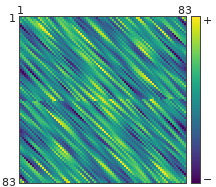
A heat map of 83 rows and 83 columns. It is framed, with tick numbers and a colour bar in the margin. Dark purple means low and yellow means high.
Symmetry: a half turn. Histogram: bell-shaped. Slope: none. Grain: diagonal, down to the right.
